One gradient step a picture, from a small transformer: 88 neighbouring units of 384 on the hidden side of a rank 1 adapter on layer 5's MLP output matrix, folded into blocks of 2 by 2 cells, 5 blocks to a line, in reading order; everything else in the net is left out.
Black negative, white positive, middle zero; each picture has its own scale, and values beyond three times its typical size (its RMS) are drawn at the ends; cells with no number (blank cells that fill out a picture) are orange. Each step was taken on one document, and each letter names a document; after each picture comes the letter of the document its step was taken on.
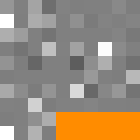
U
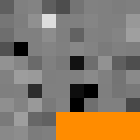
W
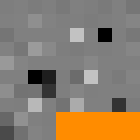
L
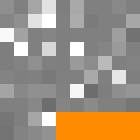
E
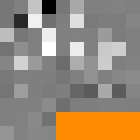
U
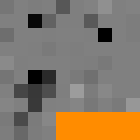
L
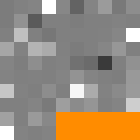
U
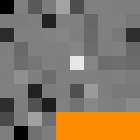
W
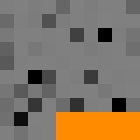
L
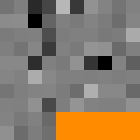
U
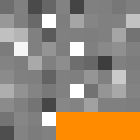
E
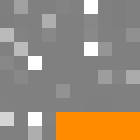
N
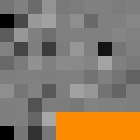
E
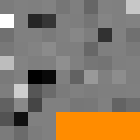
L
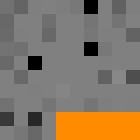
N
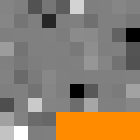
W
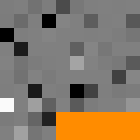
W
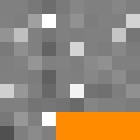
E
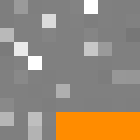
N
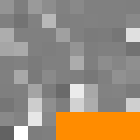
W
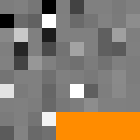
U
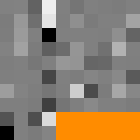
E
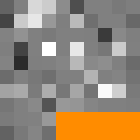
U
